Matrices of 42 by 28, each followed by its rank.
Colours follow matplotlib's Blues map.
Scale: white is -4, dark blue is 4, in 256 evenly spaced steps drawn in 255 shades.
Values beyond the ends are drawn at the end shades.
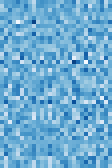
five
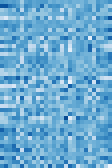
five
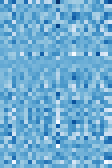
three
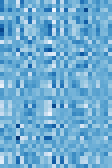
three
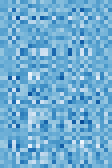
three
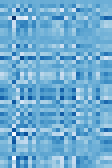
two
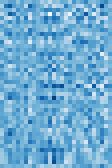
five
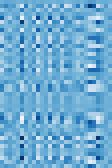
two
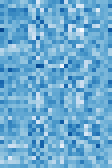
five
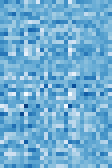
five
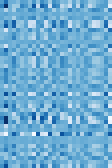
two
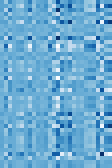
two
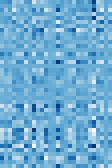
three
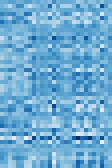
three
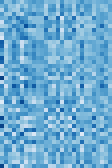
three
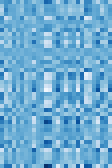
two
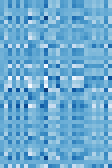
two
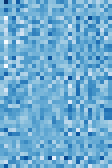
five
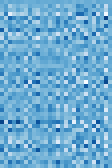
three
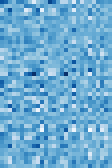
five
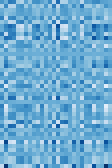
two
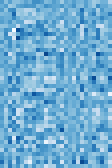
five
